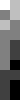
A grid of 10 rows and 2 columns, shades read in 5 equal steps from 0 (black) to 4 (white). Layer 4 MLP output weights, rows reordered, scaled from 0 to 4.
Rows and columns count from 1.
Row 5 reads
2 1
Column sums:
20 13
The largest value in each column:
4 3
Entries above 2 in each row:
2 1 1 0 0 0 0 0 0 0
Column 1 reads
4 2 3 2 2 2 2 1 1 1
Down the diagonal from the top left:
4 3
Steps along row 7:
down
